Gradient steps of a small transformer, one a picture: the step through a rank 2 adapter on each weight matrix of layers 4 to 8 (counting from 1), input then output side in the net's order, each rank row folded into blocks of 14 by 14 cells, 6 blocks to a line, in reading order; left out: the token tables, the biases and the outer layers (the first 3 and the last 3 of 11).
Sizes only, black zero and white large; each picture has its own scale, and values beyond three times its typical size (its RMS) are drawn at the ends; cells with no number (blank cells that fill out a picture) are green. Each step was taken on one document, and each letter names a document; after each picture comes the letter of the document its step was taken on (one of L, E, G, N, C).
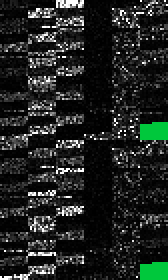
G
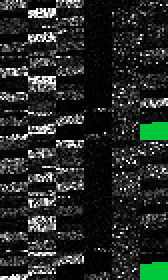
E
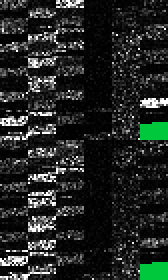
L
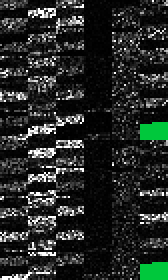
L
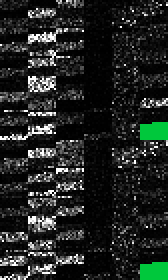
E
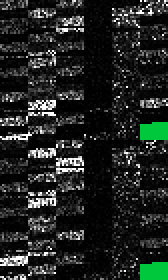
G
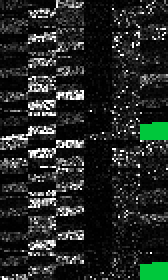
G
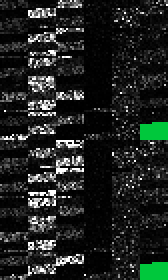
E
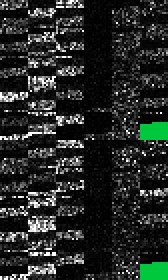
L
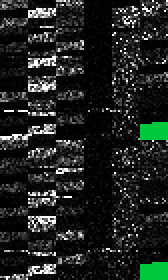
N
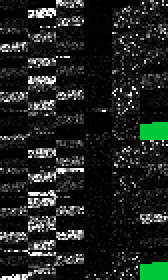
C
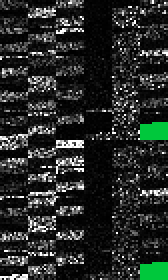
L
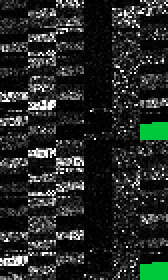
G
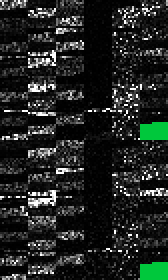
N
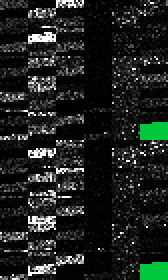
E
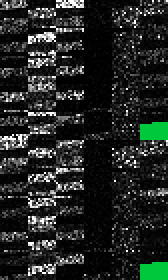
E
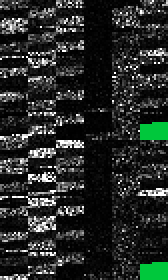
L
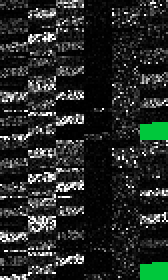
E
